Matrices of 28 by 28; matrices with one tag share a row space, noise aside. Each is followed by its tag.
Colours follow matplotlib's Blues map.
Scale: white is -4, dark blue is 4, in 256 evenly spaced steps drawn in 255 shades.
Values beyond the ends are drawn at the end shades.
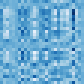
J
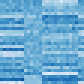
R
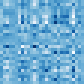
J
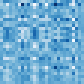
J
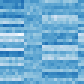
R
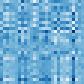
J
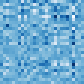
J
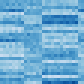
R
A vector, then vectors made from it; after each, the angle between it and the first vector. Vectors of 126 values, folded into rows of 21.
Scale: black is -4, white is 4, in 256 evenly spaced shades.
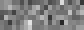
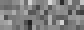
nearly opposite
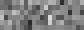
nearly opposite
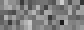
nearly parallel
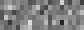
nearly parallel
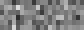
partly aligned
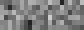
nearly opposite
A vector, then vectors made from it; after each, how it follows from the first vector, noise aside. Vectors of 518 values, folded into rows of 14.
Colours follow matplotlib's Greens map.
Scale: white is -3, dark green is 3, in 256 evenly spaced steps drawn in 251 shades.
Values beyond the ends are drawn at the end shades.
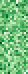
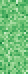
shrunk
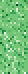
partly zeroed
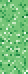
partly zeroed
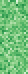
shrunk
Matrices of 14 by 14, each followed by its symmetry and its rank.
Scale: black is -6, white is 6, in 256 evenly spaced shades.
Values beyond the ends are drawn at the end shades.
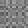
antisymmetric, rank two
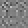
antisymmetric, rank two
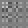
symmetric, rank one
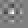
symmetric, rank one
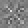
symmetric, rank three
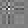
symmetric, rank one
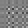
symmetric, rank one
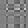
neither, rank one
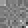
symmetric, rank three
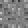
antisymmetric, rank two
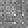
symmetric, rank three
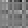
neither, rank one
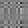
neither, rank one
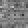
neither, rank three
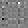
antisymmetric, rank two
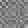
symmetric, rank three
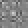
symmetric, rank three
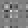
symmetric, rank one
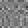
neither, rank three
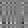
neither, rank one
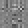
neither, rank three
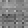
neither, rank three
